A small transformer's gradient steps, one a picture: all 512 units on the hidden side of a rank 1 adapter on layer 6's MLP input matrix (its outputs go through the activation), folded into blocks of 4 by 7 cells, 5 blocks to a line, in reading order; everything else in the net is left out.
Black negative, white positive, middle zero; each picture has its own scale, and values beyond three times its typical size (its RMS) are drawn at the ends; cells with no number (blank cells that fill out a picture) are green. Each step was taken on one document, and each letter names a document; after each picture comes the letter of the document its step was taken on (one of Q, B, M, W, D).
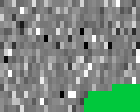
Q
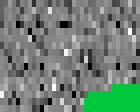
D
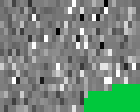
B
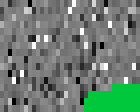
B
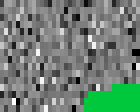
D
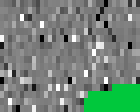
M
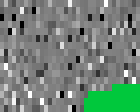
Q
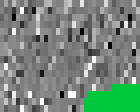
Q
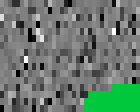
D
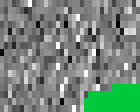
B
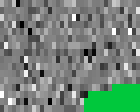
D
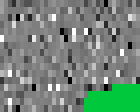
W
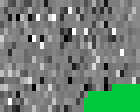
W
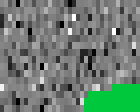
D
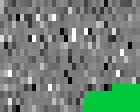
W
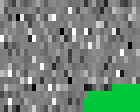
W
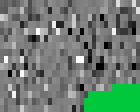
Q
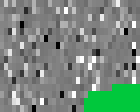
Q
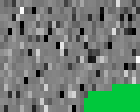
Q
